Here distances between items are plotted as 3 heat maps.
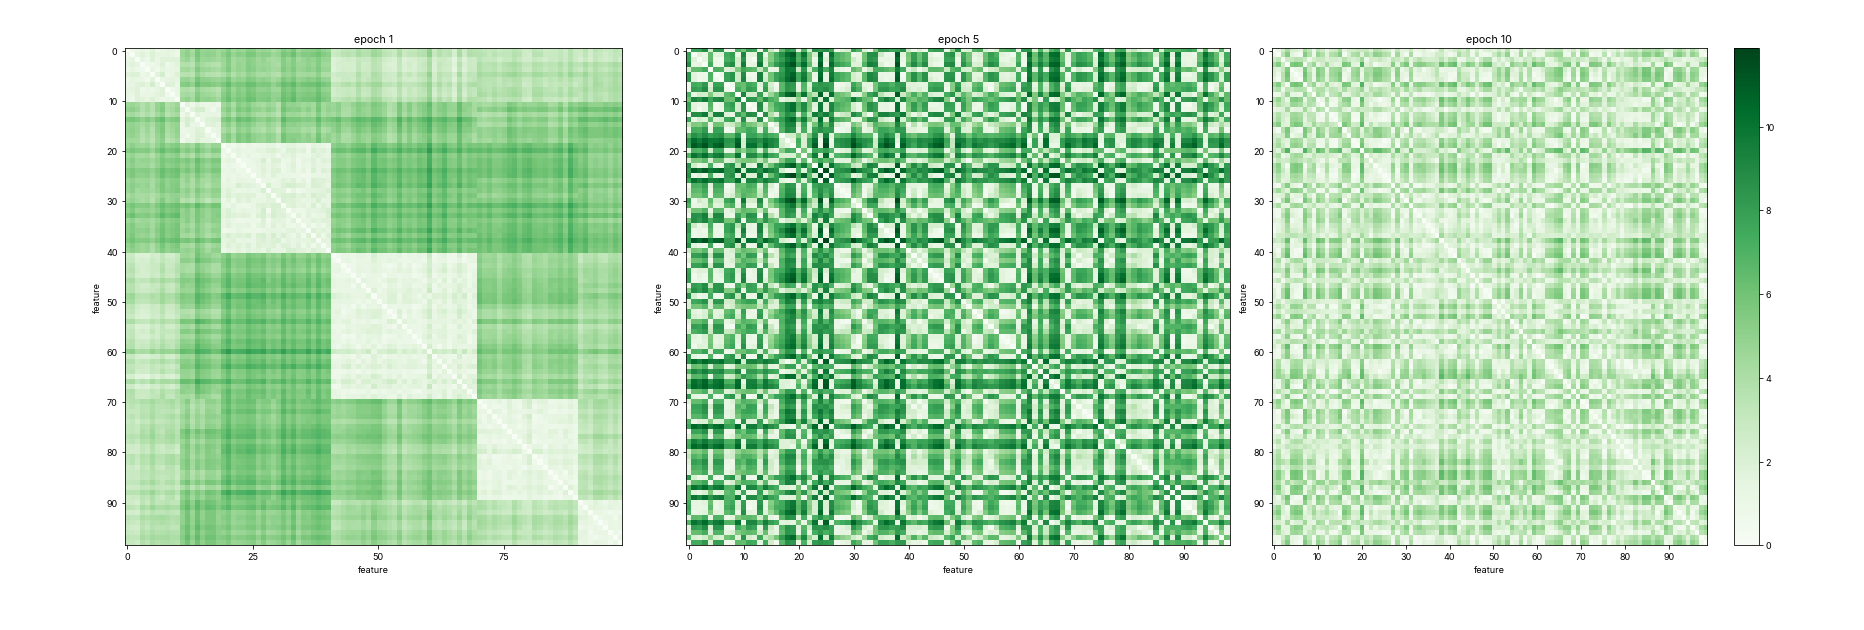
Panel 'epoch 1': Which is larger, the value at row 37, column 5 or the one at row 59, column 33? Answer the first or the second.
the second
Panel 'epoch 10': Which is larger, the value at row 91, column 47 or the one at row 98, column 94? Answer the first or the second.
the first
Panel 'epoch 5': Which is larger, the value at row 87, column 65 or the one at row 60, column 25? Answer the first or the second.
the first
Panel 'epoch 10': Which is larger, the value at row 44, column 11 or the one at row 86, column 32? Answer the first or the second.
the first
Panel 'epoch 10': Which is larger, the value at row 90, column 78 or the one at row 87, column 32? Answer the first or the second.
the second
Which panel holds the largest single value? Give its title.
epoch 5
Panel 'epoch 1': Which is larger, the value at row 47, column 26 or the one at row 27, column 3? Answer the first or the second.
the first
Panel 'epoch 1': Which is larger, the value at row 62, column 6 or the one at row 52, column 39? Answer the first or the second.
the second
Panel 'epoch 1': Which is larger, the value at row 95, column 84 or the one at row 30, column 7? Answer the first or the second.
the second
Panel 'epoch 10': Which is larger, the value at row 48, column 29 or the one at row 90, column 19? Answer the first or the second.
the second
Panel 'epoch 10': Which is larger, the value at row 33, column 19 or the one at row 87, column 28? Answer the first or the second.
the first
